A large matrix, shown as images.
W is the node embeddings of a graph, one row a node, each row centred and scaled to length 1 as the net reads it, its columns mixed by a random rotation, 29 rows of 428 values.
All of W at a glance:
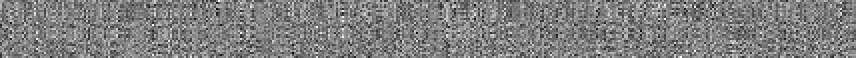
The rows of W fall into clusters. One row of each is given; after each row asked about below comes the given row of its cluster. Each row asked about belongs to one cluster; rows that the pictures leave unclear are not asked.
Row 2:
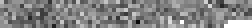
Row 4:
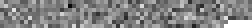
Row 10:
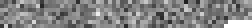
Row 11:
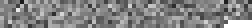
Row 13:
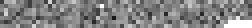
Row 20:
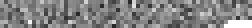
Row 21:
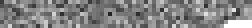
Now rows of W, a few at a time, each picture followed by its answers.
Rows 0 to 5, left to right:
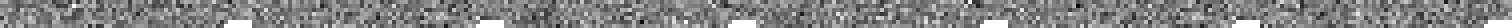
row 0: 20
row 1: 4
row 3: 2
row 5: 10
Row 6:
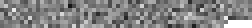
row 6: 4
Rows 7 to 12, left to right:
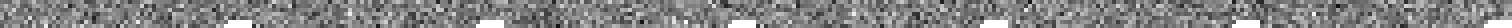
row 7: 4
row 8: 10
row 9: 2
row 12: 21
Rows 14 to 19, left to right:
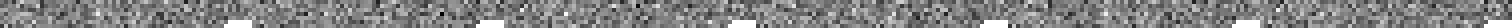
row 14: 10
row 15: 11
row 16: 11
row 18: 10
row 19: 11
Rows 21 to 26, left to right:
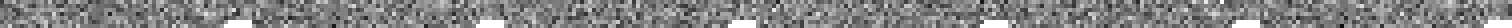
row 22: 13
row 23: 20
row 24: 11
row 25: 20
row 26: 13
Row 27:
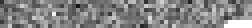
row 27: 21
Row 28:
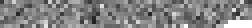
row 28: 13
